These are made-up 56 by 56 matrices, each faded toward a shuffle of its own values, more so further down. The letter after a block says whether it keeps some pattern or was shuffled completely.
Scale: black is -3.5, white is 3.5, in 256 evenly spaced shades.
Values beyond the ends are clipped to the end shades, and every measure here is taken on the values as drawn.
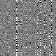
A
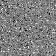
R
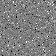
R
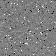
R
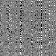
A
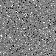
R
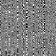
A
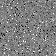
R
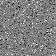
R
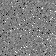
R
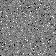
R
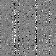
A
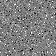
R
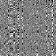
A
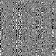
A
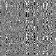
A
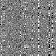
A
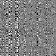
A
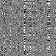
A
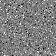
R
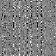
A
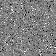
R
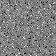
R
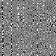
A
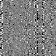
A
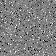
R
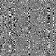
A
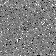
R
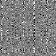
A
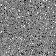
R
